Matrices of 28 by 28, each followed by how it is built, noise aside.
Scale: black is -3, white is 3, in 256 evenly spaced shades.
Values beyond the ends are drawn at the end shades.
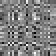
low rank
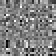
low rank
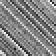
Toeplitz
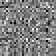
low rank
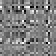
low rank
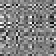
low rank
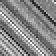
Toeplitz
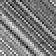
Toeplitz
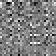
low rank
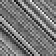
Toeplitz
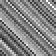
Toeplitz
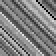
Toeplitz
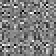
low rank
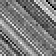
Toeplitz
